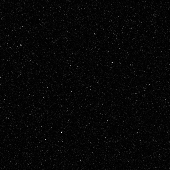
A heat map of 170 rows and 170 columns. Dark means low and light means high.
Stripes: none. Odd rows or columns: none. Average level on the scale: 0%. Histogram: skewed, a long tail of high values. Slope: none. Grain: fine.
